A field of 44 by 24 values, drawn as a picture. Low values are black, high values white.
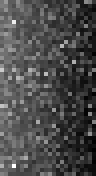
The grain is fine, like static. There is an overall slope up to the left. Overall the values sit about 30% of the way up the scale. No regular stripes run through it.
